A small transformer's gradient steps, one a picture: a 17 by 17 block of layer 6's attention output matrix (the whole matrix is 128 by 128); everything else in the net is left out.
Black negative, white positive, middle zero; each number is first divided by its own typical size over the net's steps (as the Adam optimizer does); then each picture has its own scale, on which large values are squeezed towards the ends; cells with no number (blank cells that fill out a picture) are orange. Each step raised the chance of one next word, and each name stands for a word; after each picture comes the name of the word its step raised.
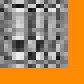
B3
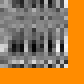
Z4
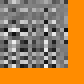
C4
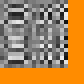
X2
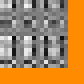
Z4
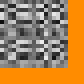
X2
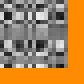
B3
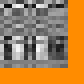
Z4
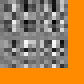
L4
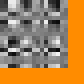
L4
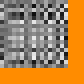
X2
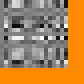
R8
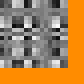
R8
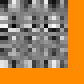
R8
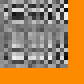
X2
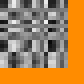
L4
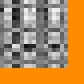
B3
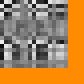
X2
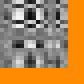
B3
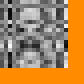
B3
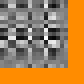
R8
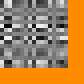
R8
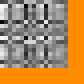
Z4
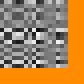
C4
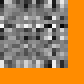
R8
